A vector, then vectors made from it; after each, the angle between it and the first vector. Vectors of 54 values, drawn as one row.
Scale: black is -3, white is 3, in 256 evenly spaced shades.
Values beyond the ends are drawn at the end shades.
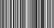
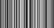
partly opposed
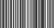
nearly parallel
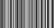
partly aligned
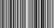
nearly parallel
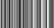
partly opposed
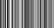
partly opposed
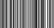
nearly parallel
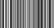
partly aligned
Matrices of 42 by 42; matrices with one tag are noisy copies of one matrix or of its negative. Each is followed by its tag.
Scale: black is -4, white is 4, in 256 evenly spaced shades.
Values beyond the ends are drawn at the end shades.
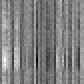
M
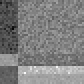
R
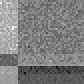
R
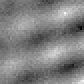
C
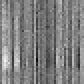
M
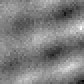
C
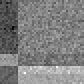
R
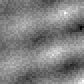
C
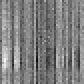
M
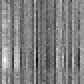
M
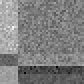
R
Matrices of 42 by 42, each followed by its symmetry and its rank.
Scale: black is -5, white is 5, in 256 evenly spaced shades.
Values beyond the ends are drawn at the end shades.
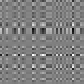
neither, rank one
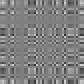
symmetric, rank one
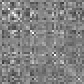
symmetric, rank five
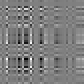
neither, rank one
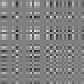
symmetric, rank one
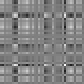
symmetric, rank one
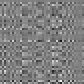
neither, rank two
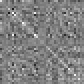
symmetric, rank five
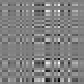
neither, rank one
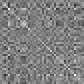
symmetric, rank five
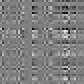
neither, rank two
